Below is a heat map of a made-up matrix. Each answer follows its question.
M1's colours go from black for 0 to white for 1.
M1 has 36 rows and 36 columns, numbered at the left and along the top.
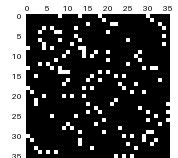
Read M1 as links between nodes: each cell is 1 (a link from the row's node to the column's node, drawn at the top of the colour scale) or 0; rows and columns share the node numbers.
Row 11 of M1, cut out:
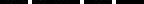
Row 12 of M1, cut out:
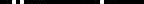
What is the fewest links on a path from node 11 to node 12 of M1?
4
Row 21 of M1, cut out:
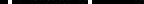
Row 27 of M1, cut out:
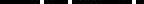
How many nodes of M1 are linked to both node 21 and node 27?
0
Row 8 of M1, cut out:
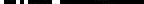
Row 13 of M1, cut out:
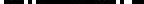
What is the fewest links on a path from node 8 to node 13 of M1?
1
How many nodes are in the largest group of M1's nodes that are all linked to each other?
3
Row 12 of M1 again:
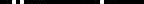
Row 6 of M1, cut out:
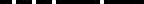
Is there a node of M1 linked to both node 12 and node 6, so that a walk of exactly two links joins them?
yes
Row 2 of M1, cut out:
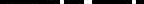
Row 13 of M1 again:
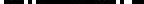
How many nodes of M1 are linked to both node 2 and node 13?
0
